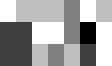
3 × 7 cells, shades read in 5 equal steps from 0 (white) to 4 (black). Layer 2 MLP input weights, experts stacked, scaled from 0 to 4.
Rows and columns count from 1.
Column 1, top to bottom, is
0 3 3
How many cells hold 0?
6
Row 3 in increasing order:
0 1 1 2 3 3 3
